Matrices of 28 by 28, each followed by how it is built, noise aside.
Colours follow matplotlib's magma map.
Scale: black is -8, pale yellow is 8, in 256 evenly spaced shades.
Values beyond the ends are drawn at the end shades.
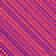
Toeplitz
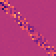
banded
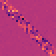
banded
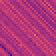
Toeplitz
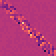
banded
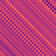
Toeplitz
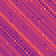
Toeplitz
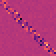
banded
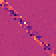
banded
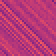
Toeplitz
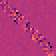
banded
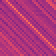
Toeplitz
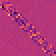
banded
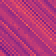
Toeplitz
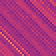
Toeplitz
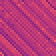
Toeplitz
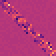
banded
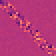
banded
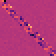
banded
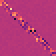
banded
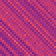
Toeplitz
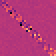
banded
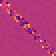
banded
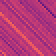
Toeplitz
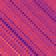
Toeplitz
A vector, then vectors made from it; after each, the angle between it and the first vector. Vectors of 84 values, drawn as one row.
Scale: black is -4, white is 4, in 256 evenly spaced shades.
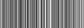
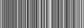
nearly parallel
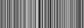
partly opposed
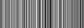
nearly opposite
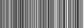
orthogonal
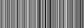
nearly opposite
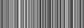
partly opposed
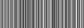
partly aligned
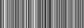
partly opposed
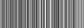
nearly parallel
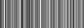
orthogonal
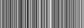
nearly parallel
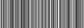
orthogonal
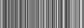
partly aligned
